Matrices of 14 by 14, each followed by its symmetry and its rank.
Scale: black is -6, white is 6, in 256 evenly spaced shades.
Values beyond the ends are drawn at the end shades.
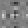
antisymmetric, rank two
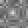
symmetric, rank two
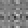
antisymmetric, rank two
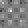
symmetric, rank two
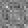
symmetric, rank three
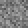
neither, full rank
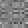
neither, rank two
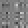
neither, rank two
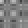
symmetric, rank one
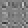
antisymmetric, rank two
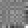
symmetric, rank two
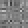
antisymmetric, rank two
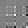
symmetric, rank one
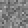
neither, full rank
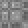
symmetric, rank two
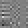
neither, rank two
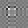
symmetric, rank one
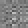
neither, rank two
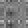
neither, rank two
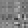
antisymmetric, rank two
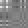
symmetric, rank one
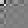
symmetric, rank one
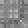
symmetric, rank three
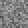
neither, full rank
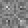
symmetric, rank three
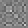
symmetric, rank three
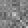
symmetric, rank three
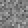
neither, full rank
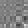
symmetric, rank two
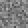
neither, full rank
